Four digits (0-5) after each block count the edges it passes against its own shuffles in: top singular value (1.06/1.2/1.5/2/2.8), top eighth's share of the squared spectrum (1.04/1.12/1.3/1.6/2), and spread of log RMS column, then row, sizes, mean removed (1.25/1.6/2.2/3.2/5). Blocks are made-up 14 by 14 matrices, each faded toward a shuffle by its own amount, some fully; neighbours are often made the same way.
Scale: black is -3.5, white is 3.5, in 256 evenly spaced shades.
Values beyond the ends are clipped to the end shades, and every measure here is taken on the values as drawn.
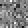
1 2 0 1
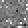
0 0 0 0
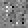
1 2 0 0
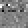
2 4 0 1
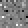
0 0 0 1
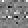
2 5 0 2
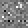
1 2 0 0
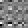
3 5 2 2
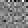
3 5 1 2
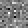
2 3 0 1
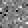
0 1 0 0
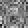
3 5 1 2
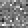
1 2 0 0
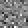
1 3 0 1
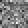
1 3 0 0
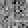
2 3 0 1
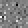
1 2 0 0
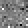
1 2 0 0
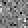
0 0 0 0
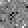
0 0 0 0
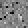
0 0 1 0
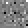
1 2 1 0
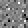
1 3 0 0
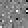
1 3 0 0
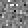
1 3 0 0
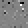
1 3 0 0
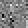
1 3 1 0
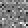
0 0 0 0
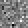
0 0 0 0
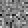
1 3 2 0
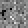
1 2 0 0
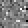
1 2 0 0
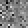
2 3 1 0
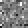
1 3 0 0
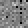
2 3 1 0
